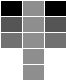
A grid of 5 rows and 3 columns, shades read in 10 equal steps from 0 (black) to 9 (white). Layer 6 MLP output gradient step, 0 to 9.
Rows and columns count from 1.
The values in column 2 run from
5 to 5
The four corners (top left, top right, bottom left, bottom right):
0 0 9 9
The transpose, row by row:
0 3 4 9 9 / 5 5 5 5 5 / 0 3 4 9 9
